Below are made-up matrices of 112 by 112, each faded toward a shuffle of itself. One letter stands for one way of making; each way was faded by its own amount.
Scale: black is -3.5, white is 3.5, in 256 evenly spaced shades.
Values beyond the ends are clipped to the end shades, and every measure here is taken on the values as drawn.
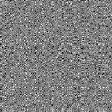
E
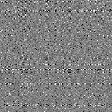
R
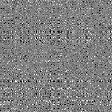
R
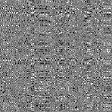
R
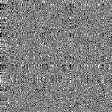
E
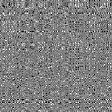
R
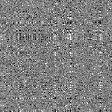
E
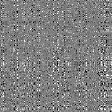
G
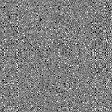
E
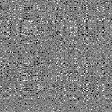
R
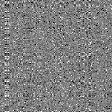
E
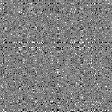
R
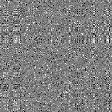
E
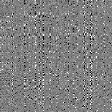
G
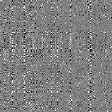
G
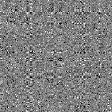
E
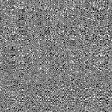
E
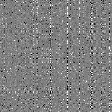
G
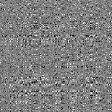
R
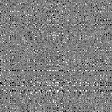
R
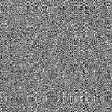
E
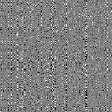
G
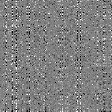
G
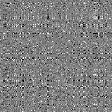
R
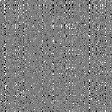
G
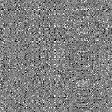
E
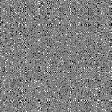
E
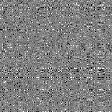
R
